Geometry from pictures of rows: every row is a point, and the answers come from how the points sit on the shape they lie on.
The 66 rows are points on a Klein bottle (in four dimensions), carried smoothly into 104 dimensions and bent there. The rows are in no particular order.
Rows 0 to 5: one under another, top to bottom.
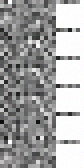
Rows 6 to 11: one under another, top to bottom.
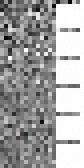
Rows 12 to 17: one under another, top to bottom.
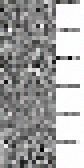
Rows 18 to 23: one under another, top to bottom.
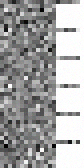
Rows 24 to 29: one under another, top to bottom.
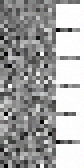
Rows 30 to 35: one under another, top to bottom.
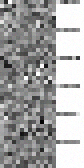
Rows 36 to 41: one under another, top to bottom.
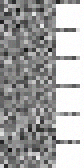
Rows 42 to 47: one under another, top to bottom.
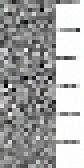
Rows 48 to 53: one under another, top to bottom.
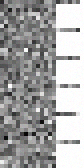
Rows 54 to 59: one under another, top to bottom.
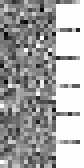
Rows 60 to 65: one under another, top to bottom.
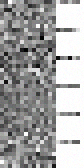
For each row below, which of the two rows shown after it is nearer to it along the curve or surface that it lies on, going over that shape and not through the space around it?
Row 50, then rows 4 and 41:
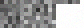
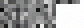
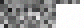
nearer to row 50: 4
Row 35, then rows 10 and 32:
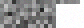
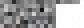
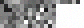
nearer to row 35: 10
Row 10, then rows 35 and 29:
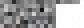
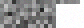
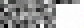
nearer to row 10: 35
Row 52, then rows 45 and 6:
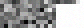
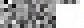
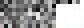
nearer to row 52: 45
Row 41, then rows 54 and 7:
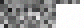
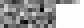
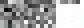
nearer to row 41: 7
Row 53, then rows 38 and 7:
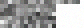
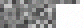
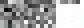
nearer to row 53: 38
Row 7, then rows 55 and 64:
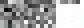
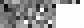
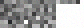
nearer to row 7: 55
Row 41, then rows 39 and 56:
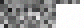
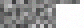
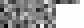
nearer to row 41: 39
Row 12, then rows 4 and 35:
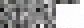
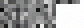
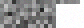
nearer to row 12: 4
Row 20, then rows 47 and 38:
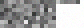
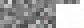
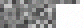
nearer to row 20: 47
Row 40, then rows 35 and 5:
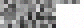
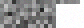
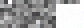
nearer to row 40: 35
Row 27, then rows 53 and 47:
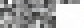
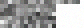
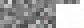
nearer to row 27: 47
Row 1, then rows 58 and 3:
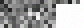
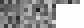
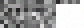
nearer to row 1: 3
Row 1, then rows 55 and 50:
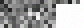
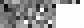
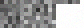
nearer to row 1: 55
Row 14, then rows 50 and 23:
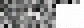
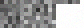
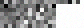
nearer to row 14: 23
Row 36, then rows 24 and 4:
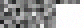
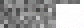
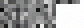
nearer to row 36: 24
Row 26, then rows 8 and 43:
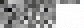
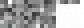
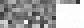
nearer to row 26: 8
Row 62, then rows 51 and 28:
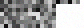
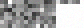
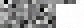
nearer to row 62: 51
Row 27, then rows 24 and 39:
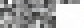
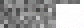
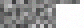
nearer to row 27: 39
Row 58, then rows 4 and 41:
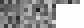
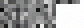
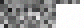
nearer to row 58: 4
